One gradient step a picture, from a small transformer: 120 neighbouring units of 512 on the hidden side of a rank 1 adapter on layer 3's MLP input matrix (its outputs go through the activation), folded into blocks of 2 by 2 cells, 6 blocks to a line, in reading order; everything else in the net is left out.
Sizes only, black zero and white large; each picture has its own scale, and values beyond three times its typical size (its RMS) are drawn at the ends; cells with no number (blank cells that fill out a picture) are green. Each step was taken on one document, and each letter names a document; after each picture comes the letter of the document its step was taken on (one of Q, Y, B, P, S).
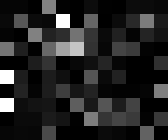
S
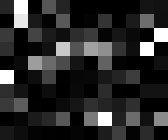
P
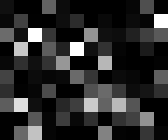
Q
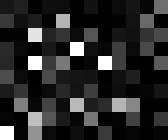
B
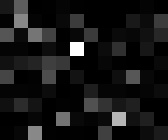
Q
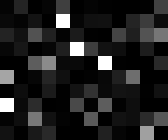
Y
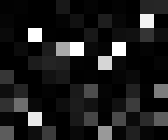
B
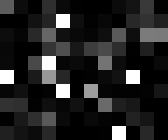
Y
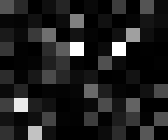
B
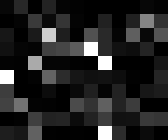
P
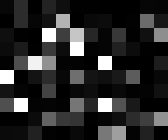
P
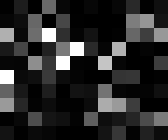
B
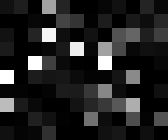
Y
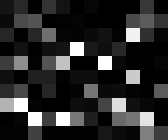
Q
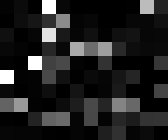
P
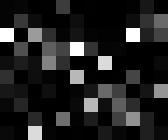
Q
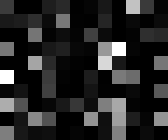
S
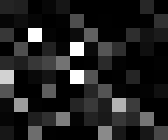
Q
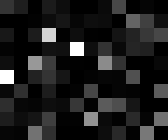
Y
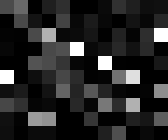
Y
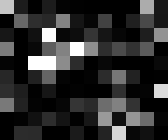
P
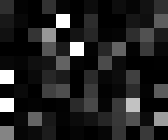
S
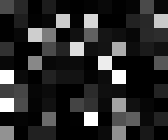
S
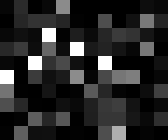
P
